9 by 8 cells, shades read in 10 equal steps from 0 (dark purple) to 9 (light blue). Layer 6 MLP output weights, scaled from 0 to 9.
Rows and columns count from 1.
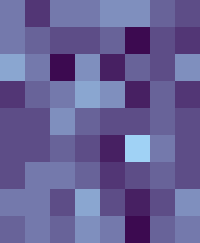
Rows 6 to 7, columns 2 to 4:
3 4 3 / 5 5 4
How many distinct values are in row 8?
5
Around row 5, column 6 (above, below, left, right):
1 9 3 4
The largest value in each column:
7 5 6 7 6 9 5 6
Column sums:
37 36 35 45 31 27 34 33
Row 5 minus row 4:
1 -1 1 -3 -3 2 0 1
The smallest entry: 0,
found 3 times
